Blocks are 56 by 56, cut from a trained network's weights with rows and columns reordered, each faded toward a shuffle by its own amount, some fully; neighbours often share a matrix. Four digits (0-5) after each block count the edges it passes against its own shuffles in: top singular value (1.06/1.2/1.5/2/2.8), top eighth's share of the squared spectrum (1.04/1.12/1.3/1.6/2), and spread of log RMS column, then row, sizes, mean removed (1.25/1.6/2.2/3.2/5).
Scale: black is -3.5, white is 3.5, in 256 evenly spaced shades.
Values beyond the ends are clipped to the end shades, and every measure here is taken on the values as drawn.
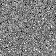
0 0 0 0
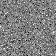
0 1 0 0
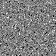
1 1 0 0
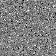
2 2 0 1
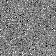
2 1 0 0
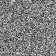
0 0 0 0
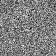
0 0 0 0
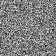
0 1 0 0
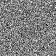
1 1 0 0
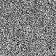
2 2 1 0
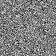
0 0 0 0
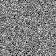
2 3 0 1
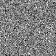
2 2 1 0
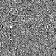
3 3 1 1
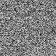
1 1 0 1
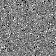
1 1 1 0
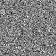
2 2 0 0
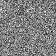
1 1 0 0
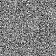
2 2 0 1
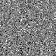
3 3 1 1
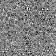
3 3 1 1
